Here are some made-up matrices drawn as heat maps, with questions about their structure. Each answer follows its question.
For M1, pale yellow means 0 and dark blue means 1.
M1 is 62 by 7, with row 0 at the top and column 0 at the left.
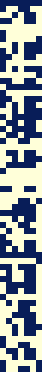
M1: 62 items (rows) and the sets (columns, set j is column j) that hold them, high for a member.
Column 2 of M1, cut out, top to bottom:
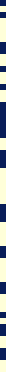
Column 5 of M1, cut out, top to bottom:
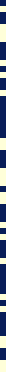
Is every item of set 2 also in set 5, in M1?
yes
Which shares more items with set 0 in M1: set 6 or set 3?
set 3
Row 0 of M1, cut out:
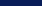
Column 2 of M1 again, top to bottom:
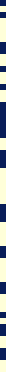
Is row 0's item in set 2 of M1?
yes
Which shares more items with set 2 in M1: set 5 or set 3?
set 5
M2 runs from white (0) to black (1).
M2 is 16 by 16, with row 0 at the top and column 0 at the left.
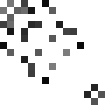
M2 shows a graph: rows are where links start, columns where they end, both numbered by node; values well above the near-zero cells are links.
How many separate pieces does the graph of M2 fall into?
3
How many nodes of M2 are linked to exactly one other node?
6
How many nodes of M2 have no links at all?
1
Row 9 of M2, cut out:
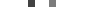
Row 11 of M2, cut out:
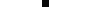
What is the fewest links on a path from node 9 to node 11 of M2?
5
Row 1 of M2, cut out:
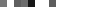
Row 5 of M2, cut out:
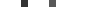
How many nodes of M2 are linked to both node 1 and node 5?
2
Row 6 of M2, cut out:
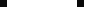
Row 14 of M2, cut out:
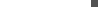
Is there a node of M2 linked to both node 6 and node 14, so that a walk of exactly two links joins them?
no
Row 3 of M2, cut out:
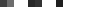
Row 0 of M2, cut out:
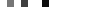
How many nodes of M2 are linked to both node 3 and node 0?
1
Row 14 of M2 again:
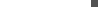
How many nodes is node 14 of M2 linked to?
1
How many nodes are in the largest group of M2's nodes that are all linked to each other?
3
